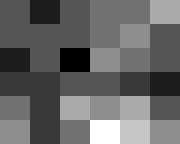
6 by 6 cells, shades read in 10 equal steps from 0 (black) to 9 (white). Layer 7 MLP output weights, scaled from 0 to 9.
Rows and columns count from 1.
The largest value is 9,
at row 6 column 4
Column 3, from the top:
3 3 0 3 6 4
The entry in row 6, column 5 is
7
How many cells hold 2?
5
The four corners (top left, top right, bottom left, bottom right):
3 6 5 5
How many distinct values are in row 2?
3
